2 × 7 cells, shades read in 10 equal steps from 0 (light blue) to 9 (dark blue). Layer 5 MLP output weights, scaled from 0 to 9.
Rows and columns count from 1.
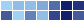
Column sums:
6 1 5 3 12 18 14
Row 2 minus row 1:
6 -1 3 -1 2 0 -2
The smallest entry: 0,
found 2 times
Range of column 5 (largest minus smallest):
2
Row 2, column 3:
4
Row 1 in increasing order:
0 1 1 2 5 8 9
